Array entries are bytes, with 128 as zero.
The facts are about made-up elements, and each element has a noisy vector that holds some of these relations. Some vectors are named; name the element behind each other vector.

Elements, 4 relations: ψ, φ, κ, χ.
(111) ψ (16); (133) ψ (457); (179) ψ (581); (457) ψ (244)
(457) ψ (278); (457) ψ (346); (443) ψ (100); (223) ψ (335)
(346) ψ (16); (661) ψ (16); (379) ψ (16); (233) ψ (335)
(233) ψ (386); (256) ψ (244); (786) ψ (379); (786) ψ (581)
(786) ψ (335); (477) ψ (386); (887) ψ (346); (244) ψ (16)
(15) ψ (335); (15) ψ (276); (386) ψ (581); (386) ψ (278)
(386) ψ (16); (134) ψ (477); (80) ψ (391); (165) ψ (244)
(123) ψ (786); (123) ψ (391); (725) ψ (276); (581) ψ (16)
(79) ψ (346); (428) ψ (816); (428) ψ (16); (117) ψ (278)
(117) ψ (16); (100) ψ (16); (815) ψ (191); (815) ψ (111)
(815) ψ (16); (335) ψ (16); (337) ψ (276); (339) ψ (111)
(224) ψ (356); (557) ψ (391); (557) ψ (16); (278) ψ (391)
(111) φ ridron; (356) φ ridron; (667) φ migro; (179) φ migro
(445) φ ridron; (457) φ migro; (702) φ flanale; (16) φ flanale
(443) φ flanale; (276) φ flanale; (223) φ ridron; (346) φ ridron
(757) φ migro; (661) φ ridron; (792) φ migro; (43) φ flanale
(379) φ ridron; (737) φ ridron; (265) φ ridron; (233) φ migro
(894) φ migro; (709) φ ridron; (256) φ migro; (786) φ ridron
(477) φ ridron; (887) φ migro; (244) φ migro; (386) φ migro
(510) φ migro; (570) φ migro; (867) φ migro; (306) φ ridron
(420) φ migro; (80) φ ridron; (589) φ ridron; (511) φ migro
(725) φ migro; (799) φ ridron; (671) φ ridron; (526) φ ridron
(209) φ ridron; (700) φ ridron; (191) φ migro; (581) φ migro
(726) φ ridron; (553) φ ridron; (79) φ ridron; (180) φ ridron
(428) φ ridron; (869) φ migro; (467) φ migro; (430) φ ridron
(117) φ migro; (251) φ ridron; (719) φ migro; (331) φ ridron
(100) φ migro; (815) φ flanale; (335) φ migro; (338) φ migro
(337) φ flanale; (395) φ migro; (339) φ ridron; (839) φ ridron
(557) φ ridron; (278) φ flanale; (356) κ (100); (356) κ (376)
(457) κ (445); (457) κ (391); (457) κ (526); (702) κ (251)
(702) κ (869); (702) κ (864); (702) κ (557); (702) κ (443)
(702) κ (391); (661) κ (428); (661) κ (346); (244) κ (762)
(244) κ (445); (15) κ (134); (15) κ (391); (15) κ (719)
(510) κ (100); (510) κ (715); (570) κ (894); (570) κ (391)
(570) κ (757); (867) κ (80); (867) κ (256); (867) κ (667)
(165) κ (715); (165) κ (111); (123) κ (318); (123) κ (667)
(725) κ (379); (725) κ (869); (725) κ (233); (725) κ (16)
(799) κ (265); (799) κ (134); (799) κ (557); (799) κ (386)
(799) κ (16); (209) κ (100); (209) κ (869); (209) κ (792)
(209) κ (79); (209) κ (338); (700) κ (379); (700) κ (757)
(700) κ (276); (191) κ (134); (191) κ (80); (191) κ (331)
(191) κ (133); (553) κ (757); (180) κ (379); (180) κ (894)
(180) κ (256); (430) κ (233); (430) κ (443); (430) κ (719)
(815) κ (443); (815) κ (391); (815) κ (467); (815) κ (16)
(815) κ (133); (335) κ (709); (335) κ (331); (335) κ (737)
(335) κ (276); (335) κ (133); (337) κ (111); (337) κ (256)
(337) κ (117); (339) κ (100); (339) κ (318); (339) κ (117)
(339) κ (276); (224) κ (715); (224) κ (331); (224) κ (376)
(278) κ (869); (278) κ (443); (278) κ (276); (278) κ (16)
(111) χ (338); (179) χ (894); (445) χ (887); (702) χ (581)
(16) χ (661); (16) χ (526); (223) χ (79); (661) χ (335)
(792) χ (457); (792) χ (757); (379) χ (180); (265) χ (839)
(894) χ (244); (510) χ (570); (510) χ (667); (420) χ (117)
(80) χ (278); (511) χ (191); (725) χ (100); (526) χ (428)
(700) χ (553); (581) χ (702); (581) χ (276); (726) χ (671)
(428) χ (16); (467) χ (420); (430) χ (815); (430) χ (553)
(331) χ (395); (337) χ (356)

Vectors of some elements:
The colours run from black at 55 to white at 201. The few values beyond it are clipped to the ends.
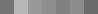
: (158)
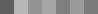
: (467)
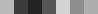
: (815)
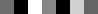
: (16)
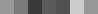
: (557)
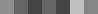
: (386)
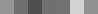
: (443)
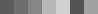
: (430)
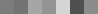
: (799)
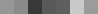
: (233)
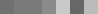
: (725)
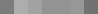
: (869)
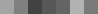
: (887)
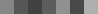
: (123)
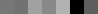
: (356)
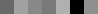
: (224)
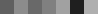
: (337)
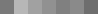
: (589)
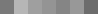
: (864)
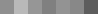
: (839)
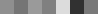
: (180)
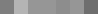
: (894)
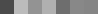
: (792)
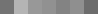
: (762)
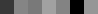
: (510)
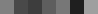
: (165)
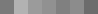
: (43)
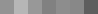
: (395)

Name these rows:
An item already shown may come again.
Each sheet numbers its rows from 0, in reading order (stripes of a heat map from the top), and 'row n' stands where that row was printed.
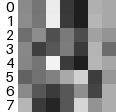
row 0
(428)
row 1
(428)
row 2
(80)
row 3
(346)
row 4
(428)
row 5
(700)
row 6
(123)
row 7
(815)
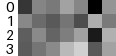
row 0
(510)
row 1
(477)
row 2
(337)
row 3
(430)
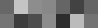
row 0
(715)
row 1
(581)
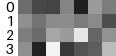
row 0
(111)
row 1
(276)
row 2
(702)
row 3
(661)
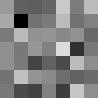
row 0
(15)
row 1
(278)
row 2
(420)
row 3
(180)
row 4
(786)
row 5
(376)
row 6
(379)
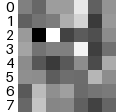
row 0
(702)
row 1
(700)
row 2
(335)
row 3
(553)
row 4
(123)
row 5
(134)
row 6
(331)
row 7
(715)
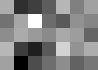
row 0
(457)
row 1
(526)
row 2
(757)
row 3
(815)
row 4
(244)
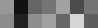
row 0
(191)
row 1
(391)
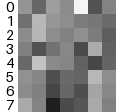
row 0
(570)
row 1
(318)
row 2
(667)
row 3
(816)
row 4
(715)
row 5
(133)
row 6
(256)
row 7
(117)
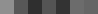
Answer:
(100)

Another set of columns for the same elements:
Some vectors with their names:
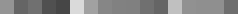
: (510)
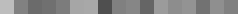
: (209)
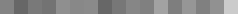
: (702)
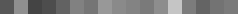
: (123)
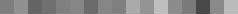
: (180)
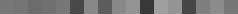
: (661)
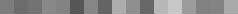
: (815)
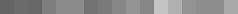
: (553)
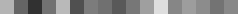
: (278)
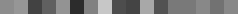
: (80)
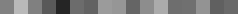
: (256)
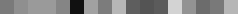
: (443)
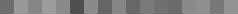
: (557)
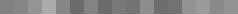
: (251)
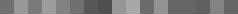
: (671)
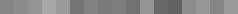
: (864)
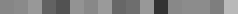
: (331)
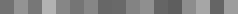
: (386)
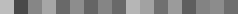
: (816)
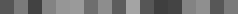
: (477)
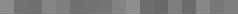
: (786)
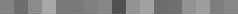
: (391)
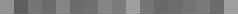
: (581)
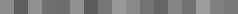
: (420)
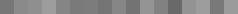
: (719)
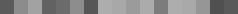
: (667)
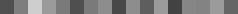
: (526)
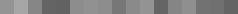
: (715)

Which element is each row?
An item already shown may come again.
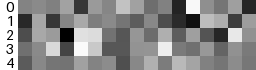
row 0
(111)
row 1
(134)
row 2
(337)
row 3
(276)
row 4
(335)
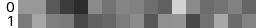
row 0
(165)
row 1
(133)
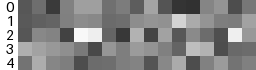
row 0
(477)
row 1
(553)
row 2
(725)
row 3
(100)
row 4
(133)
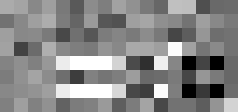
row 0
(100)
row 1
(16)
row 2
(346)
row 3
(191)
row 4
(224)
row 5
(428)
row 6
(224)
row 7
(379)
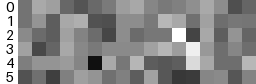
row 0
(117)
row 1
(757)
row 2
(457)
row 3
(191)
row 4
(443)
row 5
(477)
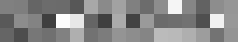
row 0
(339)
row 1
(725)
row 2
(570)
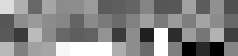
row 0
(792)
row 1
(894)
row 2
(244)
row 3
(356)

